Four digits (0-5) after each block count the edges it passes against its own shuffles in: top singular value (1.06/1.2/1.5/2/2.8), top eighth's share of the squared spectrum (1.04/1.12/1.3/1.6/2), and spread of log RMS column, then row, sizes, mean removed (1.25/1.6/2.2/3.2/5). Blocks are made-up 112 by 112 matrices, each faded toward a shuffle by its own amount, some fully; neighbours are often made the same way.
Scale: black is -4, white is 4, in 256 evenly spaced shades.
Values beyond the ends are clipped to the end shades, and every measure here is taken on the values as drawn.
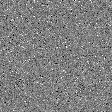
0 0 0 0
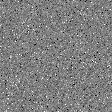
0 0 0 0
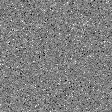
0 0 0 0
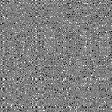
5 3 2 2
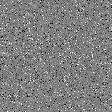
3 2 0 0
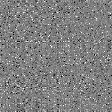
4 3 1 2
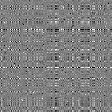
5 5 4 4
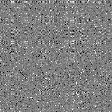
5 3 2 2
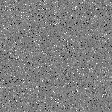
2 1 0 0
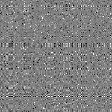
5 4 3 3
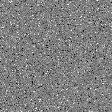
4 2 1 0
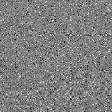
4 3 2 1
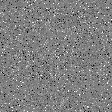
3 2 0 1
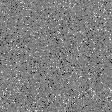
0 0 0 0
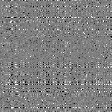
5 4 2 3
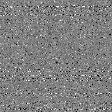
2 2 0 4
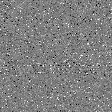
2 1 0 1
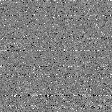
2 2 0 3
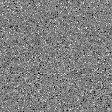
3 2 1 1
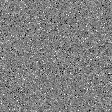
2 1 0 0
